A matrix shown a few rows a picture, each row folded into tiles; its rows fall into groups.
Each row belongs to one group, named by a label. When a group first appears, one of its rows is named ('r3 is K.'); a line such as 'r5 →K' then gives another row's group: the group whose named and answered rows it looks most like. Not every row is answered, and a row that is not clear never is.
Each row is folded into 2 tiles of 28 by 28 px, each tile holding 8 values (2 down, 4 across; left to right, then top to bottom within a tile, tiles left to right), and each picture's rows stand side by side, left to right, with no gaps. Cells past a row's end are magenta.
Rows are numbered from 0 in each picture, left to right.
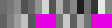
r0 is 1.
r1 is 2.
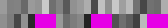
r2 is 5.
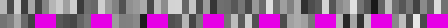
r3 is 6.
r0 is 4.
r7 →2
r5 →1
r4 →2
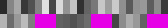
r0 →1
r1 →5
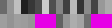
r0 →1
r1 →4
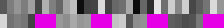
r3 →5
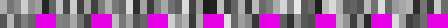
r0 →6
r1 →4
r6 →2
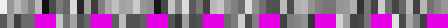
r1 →4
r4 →6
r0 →6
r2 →6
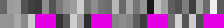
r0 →1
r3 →2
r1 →6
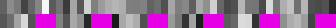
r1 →4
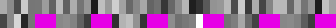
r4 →4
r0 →6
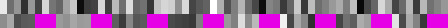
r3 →5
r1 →1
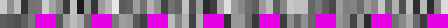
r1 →4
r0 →5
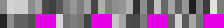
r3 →2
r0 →6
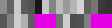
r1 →6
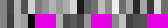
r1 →5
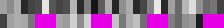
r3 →6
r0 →1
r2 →1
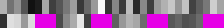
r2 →4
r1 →1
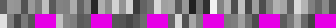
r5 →6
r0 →2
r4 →4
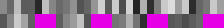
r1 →1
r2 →4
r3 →5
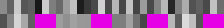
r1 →1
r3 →1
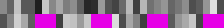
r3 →1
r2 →4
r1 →1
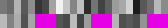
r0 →4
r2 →5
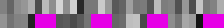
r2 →1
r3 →4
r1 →5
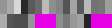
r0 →5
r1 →4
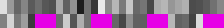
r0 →6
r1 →2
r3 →5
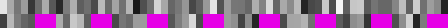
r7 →6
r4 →2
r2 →5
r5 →1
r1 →1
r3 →1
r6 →6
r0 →6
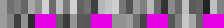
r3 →1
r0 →2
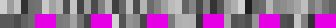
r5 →6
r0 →5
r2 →4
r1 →4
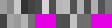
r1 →6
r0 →1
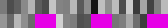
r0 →4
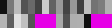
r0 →1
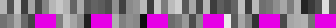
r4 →4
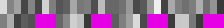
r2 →1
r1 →1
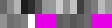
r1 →5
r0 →5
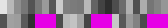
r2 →4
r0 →6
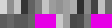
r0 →5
